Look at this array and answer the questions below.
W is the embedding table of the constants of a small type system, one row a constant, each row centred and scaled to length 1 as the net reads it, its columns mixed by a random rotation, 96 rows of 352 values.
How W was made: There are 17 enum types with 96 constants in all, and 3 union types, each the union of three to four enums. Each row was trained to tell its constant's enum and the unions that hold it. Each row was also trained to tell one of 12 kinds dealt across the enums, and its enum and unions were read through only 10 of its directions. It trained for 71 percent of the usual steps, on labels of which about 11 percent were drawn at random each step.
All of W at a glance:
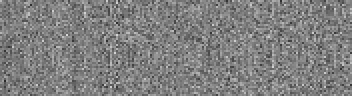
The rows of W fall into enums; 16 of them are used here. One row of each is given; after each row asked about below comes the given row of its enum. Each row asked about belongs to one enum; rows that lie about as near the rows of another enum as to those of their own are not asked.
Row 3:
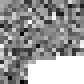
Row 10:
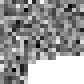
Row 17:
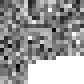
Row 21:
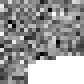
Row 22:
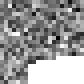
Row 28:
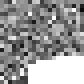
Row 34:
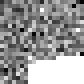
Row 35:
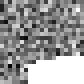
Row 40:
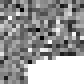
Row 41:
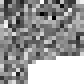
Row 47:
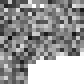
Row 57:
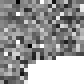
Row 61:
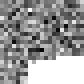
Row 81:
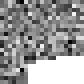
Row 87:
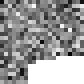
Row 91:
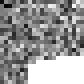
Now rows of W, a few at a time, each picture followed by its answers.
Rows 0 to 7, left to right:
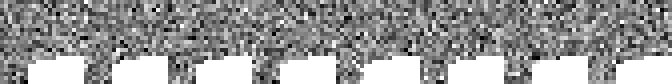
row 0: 3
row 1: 28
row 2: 35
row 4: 57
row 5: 17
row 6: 41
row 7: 87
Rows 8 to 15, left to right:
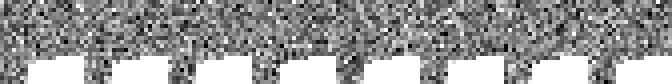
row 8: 41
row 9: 61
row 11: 57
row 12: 34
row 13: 41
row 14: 22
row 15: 17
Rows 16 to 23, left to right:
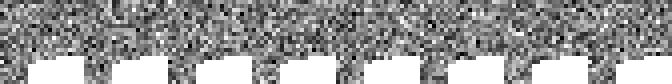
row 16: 87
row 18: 28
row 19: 57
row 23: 87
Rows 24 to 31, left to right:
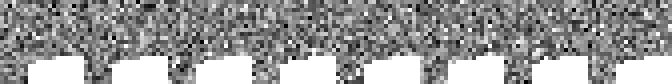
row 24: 28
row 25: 91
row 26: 34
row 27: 87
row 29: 10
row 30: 81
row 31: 22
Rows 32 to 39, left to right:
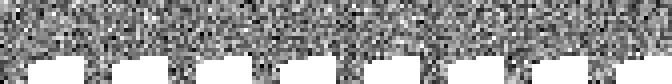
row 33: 21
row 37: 35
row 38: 35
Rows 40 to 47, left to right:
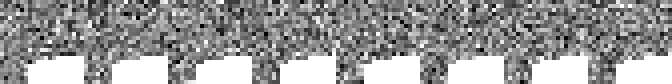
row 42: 87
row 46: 17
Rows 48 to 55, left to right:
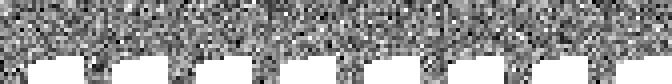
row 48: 81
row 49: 34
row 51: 10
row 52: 17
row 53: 34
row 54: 22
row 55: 10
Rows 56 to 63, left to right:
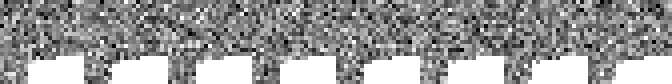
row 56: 41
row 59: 34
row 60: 57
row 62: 22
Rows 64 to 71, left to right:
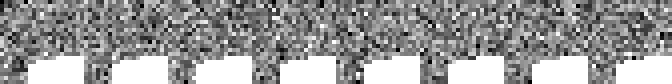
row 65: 57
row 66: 17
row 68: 3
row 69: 81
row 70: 28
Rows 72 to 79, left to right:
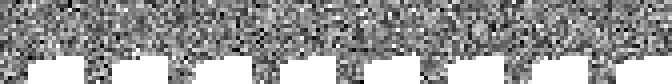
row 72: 22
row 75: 87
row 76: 35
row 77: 40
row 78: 47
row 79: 81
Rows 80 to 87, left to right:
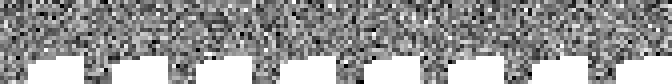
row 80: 41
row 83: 41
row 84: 3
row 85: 17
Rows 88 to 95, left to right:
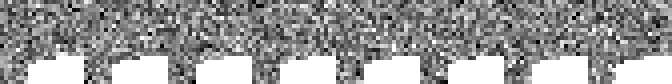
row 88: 22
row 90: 3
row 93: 81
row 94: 34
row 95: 57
